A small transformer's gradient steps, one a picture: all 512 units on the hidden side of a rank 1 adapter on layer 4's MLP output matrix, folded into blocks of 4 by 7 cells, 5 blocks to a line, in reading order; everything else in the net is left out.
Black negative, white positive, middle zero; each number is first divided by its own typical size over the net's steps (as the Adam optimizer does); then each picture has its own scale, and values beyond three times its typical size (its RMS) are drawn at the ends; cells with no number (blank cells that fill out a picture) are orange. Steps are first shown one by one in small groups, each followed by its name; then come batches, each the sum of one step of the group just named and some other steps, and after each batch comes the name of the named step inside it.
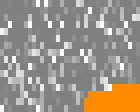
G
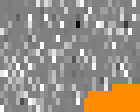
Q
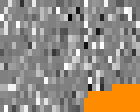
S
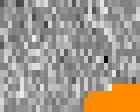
G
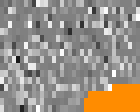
G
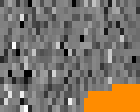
Q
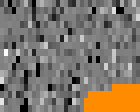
Q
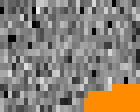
G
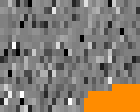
Q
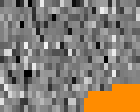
S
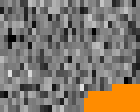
S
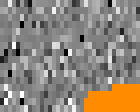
Q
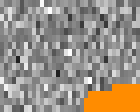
S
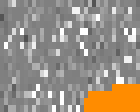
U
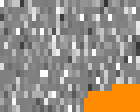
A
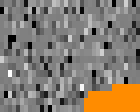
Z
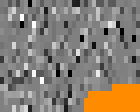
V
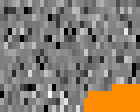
U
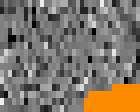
Z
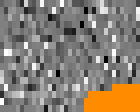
V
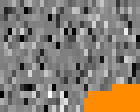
U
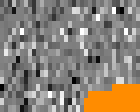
U
